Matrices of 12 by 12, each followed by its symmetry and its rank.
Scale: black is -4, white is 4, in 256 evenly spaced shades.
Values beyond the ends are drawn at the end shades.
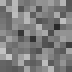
neither, full rank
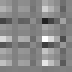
neither, rank one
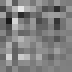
antisymmetric, rank two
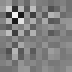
symmetric, rank two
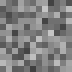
neither, full rank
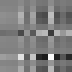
neither, rank one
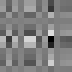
neither, rank one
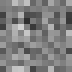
antisymmetric, rank two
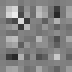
symmetric, rank two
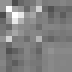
symmetric, rank two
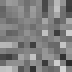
antisymmetric, rank two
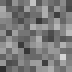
neither, full rank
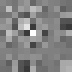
symmetric, rank two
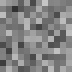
neither, full rank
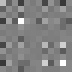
symmetric, rank two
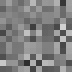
antisymmetric, rank two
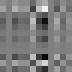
neither, rank one
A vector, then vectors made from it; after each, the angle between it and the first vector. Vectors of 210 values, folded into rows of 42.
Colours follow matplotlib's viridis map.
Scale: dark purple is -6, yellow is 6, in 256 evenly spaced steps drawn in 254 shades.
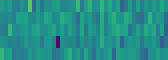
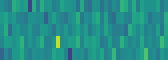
nearly opposite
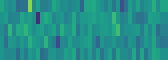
partly aligned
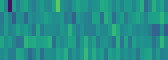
orthogonal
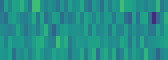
partly opposed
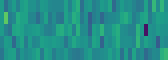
orthogonal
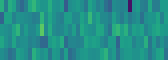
orthogonal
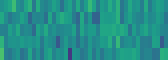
partly aligned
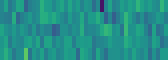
orthogonal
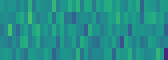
partly aligned
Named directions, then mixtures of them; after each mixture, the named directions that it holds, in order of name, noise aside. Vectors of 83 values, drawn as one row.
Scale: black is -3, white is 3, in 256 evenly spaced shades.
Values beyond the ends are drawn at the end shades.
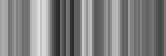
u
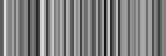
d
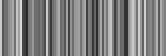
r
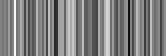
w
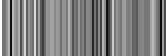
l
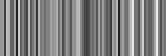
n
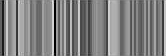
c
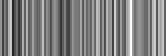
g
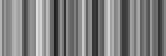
r, u, w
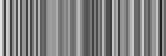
l, n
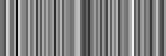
c, n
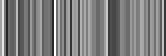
c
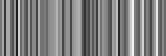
n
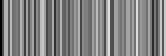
c, d, l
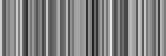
r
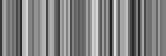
r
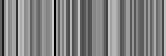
c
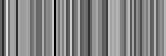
c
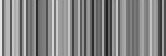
d, l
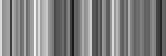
l, u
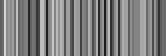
d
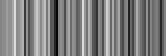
u, w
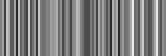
n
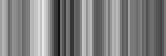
u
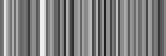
d, u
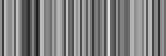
d, r
